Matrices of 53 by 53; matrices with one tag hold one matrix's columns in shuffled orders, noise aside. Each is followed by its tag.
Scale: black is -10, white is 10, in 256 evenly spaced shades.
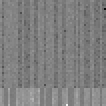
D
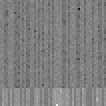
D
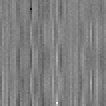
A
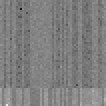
D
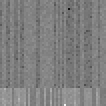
D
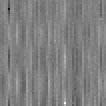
A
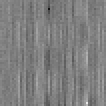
A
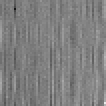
A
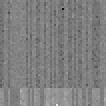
D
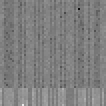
D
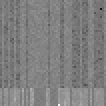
D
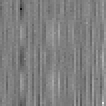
A
